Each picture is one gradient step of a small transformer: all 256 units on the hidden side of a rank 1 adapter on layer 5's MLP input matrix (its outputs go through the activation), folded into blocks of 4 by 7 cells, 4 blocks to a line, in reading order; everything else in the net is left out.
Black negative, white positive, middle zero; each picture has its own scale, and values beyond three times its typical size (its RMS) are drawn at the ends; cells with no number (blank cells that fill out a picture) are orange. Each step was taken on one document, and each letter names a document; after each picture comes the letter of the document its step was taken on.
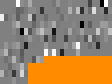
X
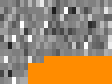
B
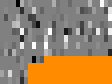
X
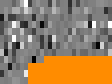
B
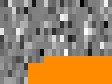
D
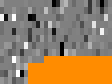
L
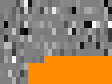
B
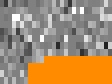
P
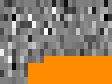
P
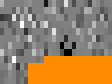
L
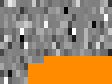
D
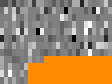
D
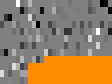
X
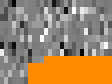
P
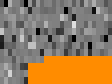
D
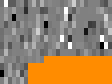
D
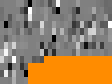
B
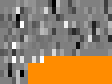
B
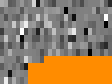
D
